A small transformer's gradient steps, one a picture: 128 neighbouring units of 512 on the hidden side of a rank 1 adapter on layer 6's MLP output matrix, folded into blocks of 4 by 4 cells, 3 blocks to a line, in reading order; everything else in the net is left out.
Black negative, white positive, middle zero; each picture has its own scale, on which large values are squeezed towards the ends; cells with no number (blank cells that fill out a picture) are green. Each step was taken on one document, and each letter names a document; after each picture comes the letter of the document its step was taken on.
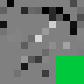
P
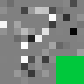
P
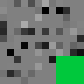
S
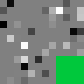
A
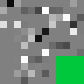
P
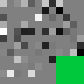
S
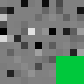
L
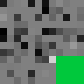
L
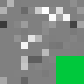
P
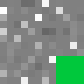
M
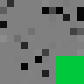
A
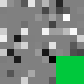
L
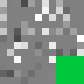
S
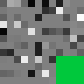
L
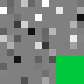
M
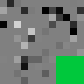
P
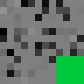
S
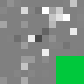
P
